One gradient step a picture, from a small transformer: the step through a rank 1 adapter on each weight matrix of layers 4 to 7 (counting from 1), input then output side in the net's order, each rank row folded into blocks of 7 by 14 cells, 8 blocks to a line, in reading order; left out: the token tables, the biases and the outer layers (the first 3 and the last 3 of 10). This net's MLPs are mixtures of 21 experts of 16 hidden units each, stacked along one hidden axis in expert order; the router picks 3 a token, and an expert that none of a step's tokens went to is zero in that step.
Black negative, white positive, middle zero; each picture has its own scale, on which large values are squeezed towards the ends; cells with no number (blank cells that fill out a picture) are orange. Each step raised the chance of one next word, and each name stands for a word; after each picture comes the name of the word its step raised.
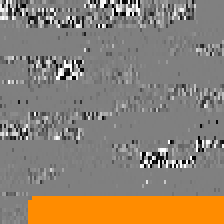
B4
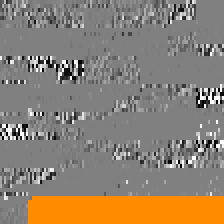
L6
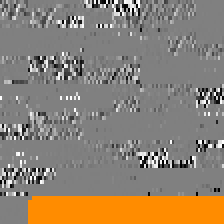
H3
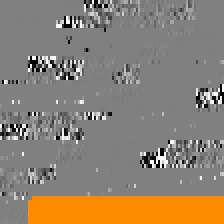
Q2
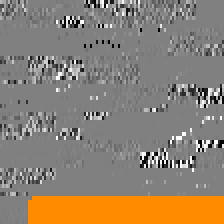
Q2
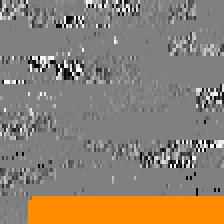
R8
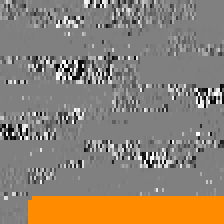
B4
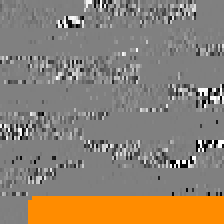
R8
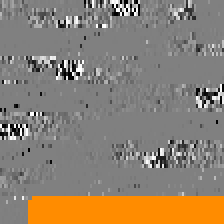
B4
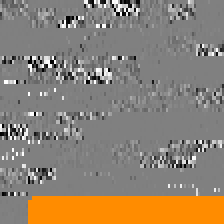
L6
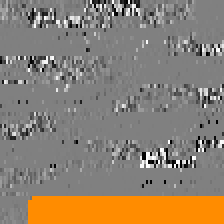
R8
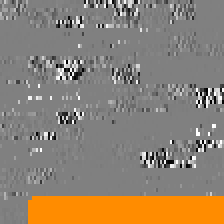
H3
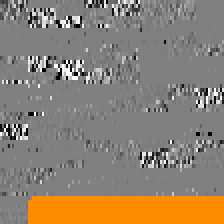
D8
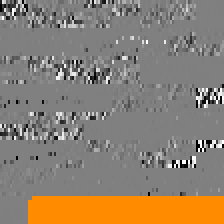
R8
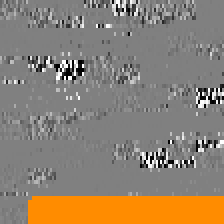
H3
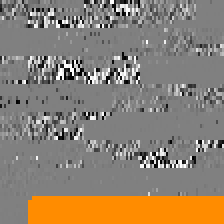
B4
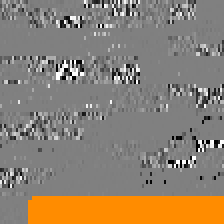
R8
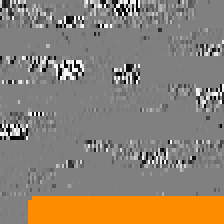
D8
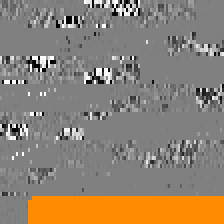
L6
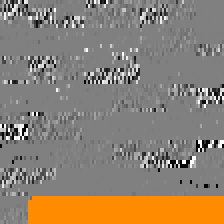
R8
